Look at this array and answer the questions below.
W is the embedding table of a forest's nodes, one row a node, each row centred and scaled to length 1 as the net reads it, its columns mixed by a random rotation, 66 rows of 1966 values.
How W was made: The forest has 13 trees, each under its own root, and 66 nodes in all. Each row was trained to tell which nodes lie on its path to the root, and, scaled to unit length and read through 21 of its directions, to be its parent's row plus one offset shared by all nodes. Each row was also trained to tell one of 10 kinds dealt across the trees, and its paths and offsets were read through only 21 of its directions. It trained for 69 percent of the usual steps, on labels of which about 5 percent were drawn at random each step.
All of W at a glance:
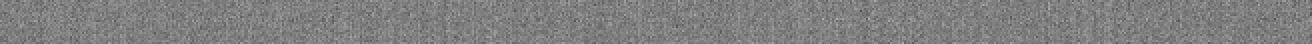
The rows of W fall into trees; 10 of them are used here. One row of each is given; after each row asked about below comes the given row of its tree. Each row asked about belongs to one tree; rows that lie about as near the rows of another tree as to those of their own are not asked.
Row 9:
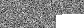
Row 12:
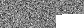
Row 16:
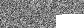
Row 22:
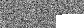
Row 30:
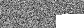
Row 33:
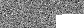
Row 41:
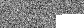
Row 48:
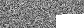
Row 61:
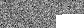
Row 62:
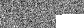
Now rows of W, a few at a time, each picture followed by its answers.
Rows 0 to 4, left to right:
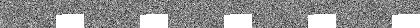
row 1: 61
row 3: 12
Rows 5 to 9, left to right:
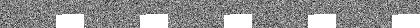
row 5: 30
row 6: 12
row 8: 9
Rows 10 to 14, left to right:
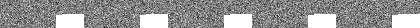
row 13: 33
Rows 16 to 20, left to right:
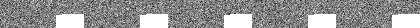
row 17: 61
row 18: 22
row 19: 62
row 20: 9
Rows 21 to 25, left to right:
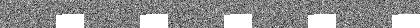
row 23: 12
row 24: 22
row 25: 62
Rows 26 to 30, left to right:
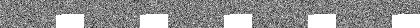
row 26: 33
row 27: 41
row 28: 48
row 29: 41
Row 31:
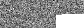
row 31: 48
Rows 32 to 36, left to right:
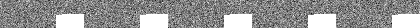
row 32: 33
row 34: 9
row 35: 9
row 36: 16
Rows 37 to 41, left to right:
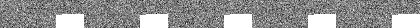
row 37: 41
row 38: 12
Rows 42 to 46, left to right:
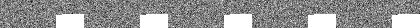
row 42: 12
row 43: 62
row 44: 9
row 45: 48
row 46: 62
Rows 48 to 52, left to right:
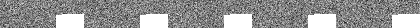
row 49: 62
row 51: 30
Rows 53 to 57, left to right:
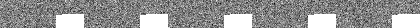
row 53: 41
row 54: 62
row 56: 9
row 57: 62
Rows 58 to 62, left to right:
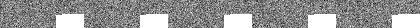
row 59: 16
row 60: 9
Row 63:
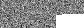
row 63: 12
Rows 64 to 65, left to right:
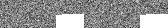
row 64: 12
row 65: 30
